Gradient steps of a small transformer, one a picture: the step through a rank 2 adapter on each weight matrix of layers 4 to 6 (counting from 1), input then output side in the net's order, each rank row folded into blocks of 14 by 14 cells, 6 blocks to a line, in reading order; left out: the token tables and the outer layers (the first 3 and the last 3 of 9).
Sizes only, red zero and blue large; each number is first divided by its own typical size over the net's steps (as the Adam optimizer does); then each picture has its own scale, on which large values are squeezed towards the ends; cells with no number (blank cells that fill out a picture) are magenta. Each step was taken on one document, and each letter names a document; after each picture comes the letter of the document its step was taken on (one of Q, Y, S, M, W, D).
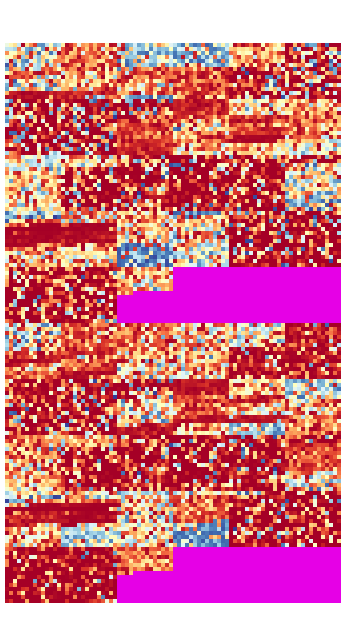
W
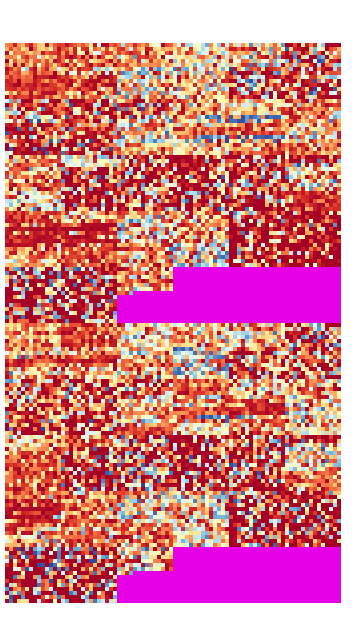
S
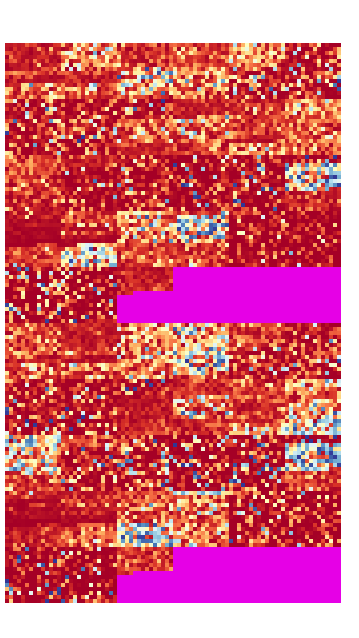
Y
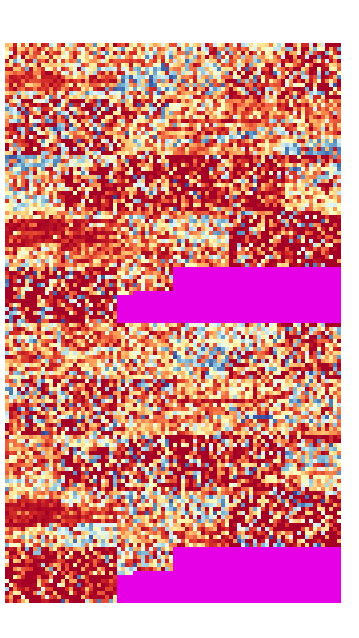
S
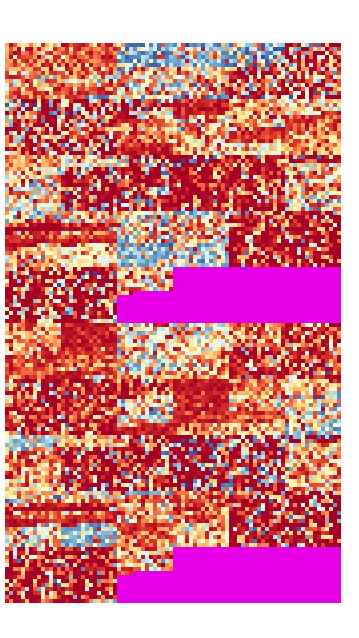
W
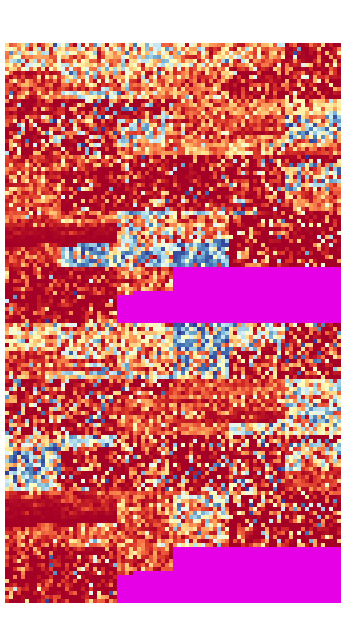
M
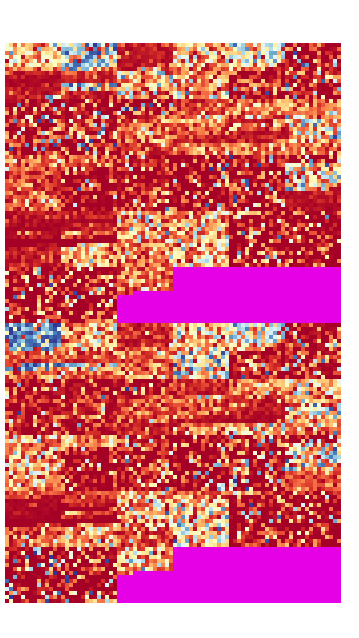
M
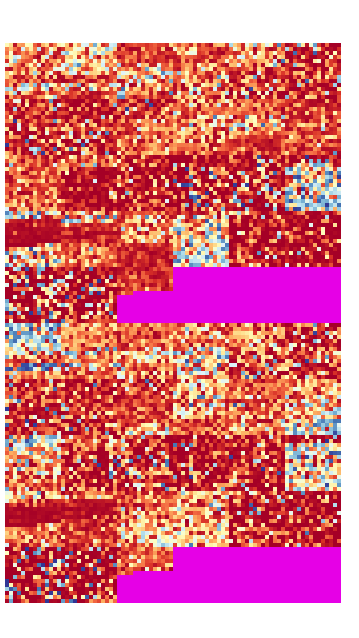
Y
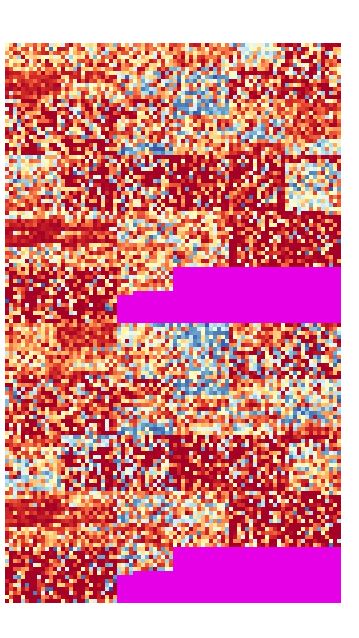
S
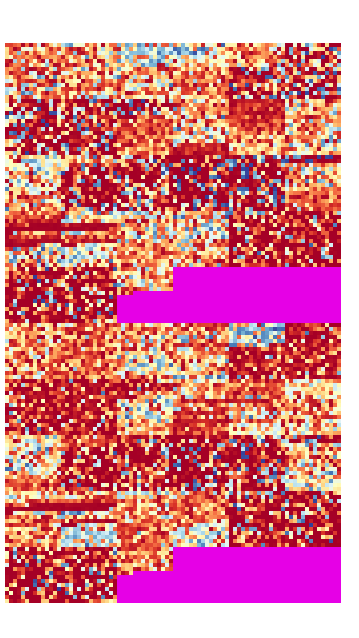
W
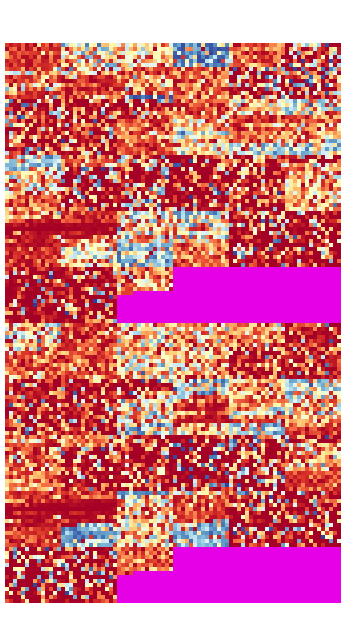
W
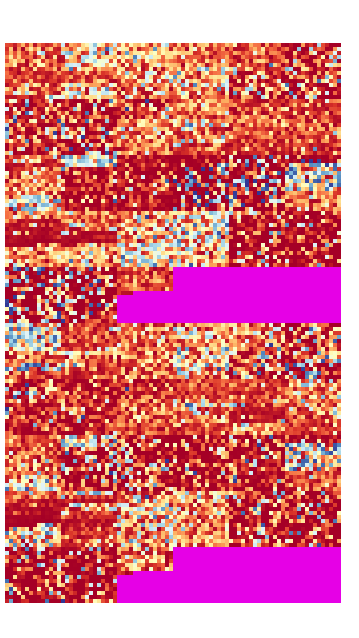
Y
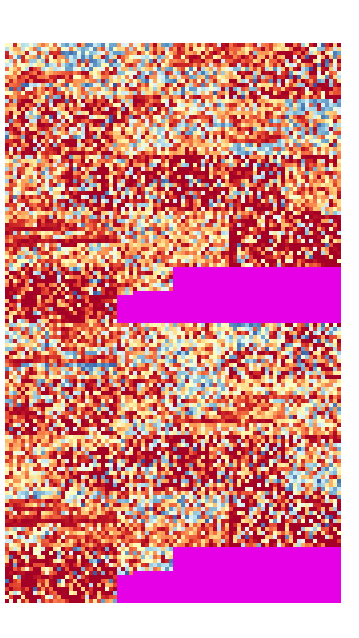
S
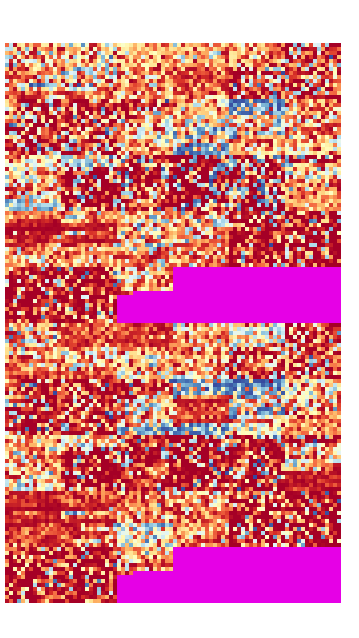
W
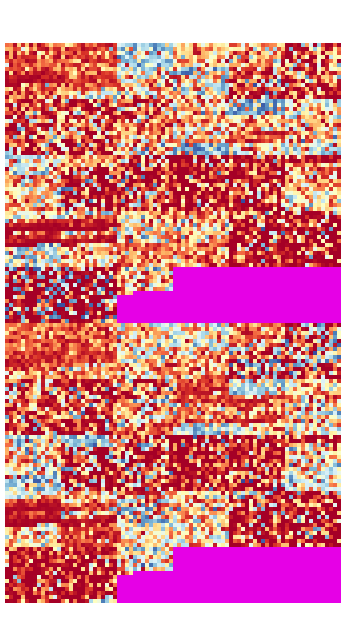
S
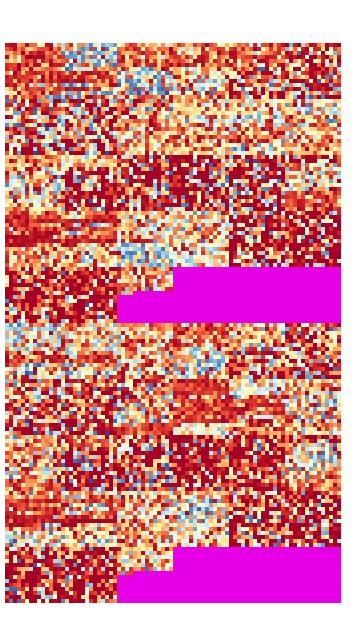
S
